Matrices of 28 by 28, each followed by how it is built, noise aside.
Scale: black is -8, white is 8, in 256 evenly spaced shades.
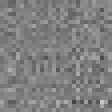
low rank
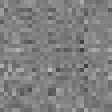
low rank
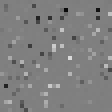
sparse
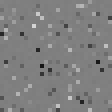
sparse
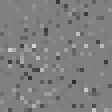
sparse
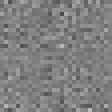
low rank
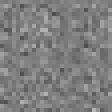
low rank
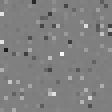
sparse
